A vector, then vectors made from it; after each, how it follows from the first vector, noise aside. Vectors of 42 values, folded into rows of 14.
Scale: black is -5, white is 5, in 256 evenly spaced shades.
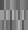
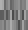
negated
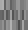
negated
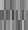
negated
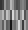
scaled up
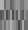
negated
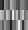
scaled up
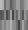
negated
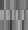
copied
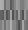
negated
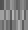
copied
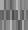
negated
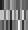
scaled up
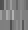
partly zeroed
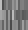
sign-scrambled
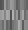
copied
